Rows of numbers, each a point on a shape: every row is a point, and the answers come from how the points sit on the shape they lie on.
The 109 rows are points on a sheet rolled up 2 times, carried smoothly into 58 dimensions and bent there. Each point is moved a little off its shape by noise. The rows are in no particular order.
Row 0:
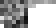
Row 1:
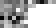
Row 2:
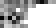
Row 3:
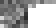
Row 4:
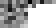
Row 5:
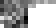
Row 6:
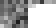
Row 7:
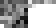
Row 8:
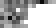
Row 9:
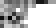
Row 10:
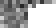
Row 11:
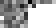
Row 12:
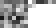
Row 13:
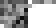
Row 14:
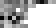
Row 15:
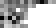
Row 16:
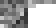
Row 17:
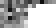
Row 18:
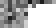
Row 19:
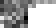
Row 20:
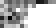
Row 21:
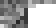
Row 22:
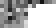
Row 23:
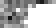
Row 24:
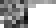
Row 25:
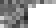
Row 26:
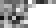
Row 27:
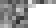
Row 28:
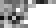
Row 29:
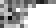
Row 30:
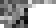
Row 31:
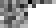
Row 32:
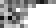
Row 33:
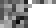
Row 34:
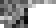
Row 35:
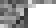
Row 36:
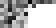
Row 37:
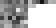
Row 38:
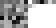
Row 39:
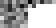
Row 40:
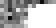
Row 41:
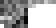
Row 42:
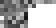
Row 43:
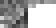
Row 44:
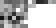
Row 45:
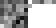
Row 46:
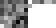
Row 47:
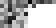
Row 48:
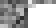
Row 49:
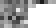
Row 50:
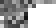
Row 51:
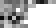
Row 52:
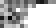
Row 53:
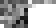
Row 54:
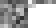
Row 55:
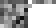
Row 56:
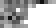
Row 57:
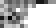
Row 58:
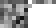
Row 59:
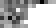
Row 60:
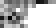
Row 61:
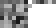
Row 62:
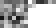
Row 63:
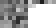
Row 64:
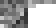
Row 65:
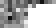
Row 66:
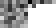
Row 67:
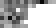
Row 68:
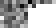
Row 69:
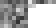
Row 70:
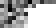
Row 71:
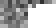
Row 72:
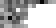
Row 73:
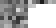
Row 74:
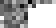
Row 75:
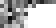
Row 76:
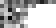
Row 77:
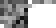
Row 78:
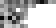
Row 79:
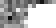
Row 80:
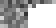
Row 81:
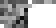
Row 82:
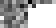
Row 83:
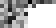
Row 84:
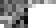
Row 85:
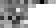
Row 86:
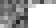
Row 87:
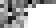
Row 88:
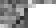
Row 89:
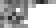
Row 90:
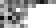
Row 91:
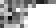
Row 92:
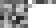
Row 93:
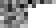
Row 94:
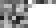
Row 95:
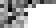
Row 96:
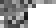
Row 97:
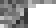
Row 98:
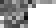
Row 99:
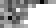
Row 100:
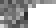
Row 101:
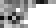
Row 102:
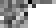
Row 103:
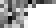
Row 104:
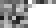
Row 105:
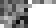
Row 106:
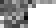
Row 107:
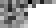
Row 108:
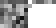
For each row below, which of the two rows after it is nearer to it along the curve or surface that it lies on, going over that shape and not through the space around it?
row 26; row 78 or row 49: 78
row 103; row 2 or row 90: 90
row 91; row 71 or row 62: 62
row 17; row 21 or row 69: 69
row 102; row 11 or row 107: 11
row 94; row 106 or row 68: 106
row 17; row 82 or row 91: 82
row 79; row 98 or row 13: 98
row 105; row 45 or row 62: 45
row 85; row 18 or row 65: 65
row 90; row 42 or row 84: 84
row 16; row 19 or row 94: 19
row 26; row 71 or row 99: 99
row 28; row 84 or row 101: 101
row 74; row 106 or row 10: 106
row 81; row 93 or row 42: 42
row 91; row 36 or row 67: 36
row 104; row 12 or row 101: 12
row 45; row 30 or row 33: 33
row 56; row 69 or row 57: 69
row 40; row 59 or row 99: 99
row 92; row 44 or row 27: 44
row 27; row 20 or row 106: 106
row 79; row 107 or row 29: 107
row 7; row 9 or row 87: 9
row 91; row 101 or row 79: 101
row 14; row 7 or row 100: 7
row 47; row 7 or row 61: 61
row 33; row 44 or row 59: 44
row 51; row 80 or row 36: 36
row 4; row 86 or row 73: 73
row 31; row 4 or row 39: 39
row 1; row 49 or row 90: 90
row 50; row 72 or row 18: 18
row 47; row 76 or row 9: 76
